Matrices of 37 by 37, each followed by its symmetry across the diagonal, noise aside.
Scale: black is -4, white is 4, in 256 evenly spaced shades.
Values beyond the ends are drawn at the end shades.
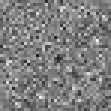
symmetric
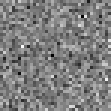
neither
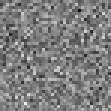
neither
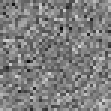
symmetric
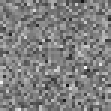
antisymmetric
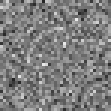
symmetric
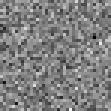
neither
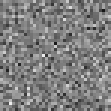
antisymmetric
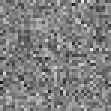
antisymmetric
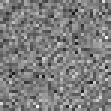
symmetric
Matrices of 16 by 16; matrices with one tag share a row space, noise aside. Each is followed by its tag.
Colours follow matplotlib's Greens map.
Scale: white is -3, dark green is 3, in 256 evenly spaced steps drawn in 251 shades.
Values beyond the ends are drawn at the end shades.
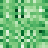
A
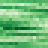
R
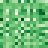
A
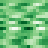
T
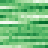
R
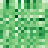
A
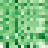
A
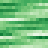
R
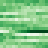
R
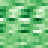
T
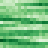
R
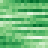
R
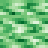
T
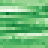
R
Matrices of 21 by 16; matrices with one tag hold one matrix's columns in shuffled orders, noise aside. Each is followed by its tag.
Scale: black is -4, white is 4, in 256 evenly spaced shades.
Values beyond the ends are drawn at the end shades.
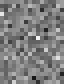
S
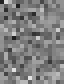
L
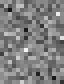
S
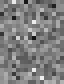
L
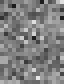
L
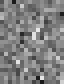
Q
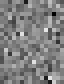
Q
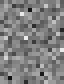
S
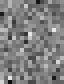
Q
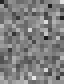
L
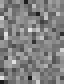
Q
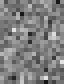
Q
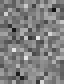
S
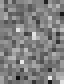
Q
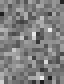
Q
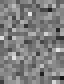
S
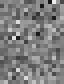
L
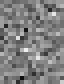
S
